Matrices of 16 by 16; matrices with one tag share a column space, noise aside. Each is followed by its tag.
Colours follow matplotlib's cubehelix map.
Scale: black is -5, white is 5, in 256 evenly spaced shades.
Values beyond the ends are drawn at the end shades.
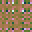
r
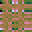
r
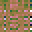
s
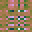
s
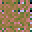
r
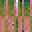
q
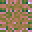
r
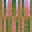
q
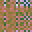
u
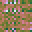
r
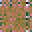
u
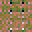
r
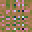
s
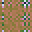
u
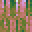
q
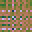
s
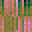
q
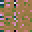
u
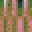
q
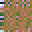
u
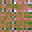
r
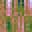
q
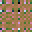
r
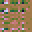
r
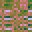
s
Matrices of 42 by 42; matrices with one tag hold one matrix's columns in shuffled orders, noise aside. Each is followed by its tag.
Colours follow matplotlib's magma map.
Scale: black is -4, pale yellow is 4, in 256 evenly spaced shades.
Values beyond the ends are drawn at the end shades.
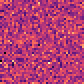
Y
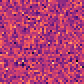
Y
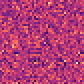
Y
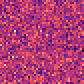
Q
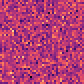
Q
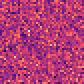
Q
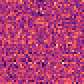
Y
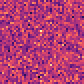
Q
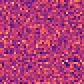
Y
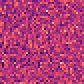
Y
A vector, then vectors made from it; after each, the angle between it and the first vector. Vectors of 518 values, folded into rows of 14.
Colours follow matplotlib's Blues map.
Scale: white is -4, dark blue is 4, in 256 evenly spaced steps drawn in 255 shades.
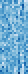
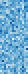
partly opposed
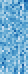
nearly opposite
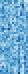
nearly parallel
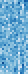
nearly opposite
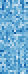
partly aligned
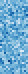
orthogonal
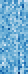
nearly parallel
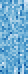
nearly parallel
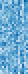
nearly opposite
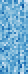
nearly parallel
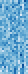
nearly opposite
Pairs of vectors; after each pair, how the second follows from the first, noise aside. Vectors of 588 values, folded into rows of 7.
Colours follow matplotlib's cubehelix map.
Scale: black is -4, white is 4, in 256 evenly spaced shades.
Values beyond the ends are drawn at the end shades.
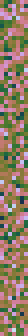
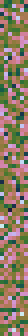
sign-scrambled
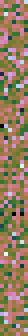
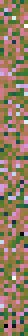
wrapped around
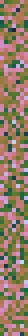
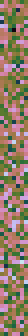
sign-scrambled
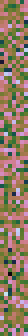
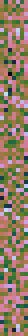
wrapped around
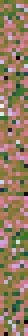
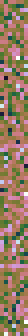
sign-scrambled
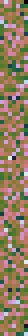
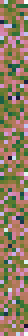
sign-scrambled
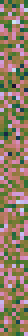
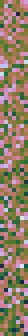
wrapped around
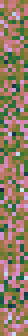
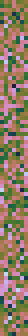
sign-scrambled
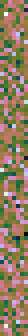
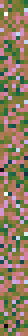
sign-scrambled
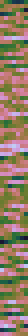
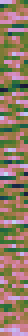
wrapped around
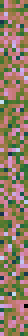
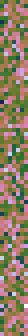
sign-scrambled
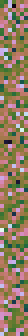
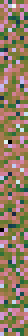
sign-scrambled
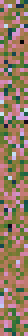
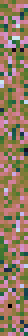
wrapped around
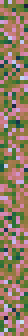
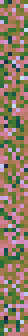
sign-scrambled
